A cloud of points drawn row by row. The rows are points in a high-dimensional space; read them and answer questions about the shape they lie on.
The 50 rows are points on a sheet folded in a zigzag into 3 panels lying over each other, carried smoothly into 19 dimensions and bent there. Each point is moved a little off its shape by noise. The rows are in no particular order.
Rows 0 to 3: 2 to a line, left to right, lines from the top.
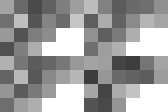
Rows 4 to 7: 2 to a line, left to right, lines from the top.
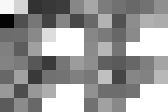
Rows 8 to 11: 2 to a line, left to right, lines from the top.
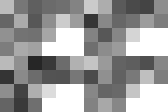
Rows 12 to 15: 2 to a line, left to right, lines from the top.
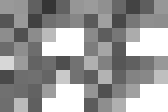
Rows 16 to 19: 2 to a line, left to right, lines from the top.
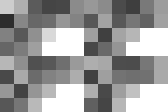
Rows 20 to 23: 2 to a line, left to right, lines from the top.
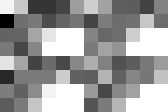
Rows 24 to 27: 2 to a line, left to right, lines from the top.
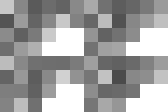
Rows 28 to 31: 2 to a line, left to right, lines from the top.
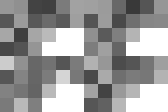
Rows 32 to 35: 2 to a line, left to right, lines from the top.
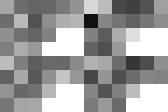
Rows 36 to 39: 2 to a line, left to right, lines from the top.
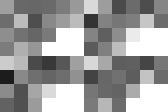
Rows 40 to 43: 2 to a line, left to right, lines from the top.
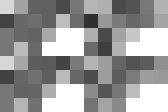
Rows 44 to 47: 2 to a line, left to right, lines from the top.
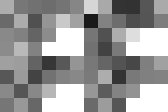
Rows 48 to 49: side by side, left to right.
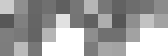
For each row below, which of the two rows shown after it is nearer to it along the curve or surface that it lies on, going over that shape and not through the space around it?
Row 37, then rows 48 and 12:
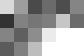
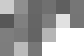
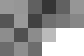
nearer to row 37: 48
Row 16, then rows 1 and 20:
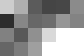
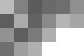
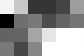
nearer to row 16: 20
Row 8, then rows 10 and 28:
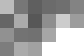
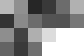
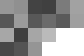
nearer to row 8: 28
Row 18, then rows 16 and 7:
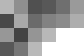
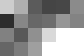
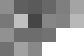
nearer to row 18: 7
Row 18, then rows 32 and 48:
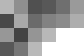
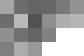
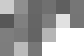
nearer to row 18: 32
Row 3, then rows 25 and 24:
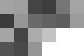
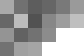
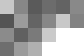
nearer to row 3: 25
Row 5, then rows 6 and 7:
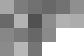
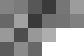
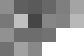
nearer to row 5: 7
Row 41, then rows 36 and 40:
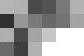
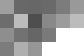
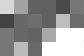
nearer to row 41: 36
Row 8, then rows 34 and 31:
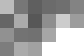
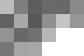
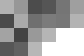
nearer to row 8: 34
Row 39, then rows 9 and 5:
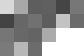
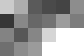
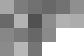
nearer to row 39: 9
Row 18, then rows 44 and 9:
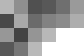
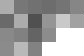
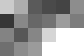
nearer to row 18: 44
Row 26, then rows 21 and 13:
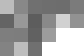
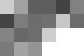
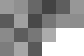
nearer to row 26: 21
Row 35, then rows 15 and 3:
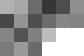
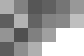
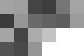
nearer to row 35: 3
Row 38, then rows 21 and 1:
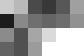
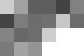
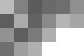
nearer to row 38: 21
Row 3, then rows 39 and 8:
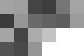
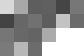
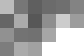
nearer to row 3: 8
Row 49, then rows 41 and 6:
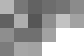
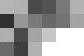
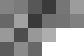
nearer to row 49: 41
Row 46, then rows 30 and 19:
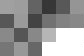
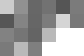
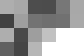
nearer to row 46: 30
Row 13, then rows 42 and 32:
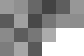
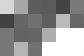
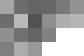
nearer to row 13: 42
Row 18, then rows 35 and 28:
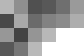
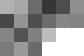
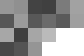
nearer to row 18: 28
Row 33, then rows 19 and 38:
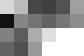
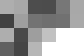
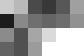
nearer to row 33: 38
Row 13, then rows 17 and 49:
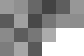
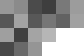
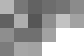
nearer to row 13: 17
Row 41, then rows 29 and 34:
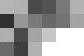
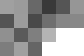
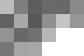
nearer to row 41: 34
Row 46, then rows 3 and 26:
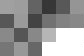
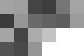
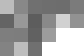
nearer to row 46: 3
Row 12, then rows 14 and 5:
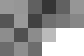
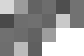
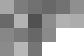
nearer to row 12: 14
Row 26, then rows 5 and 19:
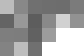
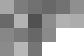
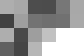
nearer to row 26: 5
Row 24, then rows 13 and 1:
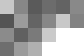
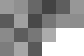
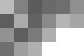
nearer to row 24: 1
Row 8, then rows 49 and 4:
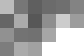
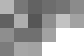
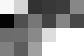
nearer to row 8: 49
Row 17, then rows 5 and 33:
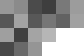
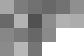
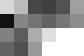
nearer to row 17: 33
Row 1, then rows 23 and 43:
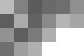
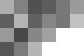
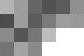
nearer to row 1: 23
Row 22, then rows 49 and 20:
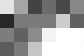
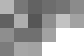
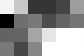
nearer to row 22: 49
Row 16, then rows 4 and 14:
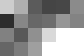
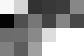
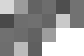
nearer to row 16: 4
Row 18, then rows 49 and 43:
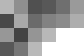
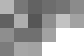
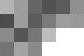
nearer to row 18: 49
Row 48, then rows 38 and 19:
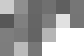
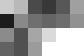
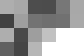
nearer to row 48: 38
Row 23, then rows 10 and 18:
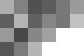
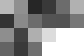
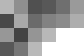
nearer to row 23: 18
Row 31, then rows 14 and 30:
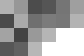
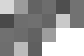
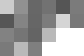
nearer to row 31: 30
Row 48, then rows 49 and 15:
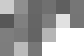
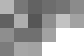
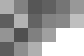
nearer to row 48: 49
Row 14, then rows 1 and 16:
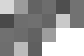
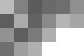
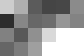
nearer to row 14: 16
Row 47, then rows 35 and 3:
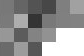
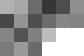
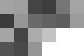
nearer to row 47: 35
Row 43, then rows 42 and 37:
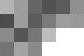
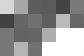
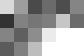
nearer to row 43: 37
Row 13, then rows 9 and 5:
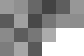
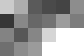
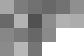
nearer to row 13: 9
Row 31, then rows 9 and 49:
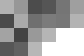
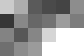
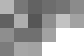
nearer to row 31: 49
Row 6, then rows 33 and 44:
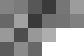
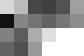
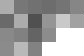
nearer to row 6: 33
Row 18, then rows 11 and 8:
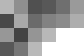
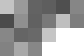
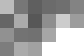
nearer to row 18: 8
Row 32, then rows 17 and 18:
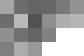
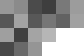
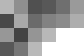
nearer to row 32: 18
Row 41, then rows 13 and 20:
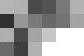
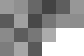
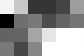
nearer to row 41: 20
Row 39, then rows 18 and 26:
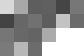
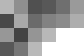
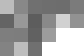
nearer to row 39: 26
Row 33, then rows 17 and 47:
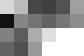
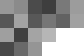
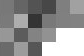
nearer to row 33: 17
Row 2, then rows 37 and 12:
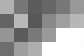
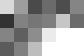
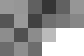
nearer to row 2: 37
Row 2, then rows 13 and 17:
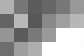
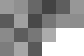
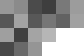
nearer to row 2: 17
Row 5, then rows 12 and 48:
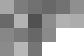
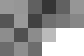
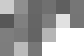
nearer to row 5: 48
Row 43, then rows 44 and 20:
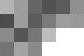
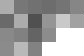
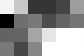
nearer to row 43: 44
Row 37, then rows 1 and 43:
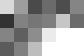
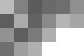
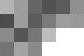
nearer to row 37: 1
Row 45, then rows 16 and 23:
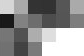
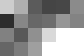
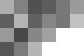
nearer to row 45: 16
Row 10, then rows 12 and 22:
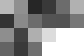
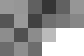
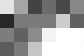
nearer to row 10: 12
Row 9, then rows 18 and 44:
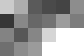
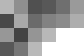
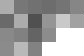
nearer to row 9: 44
